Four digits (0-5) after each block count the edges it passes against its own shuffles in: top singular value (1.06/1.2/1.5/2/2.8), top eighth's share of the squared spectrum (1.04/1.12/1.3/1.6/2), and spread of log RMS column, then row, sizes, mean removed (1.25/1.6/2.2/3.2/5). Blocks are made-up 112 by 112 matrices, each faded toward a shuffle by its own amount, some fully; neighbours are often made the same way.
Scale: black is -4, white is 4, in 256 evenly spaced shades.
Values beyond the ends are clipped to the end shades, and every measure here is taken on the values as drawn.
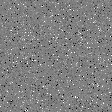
2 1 0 0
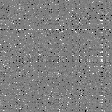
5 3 2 2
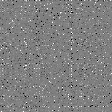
4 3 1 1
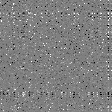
4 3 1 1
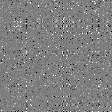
4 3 2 2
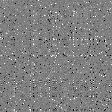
4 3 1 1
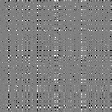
5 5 4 3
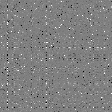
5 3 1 2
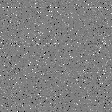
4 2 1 1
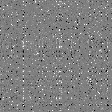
4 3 2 1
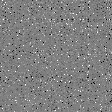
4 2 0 1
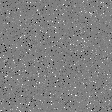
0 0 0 0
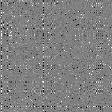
5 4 2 2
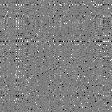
5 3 2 2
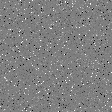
0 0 0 0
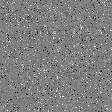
2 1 0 0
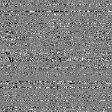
3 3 2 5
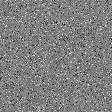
0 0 0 0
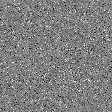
0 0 0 1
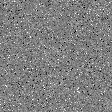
0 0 0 0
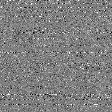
2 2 0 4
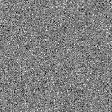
3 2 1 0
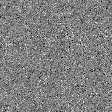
3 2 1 1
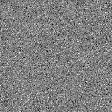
3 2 1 1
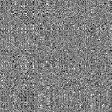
4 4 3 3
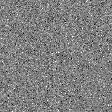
3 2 0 0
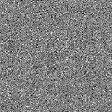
4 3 2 2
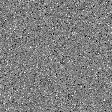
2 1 0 0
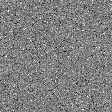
0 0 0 0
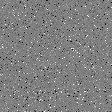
2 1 0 0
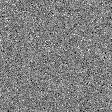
0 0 0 0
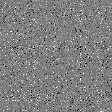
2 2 1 2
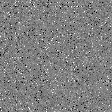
1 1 1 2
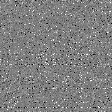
2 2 1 2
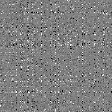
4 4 3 3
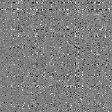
4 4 3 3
